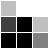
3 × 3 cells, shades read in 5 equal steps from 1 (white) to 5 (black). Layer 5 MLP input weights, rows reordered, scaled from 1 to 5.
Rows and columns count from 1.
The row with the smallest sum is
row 1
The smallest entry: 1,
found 2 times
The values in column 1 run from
2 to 5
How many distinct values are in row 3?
2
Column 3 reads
1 2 3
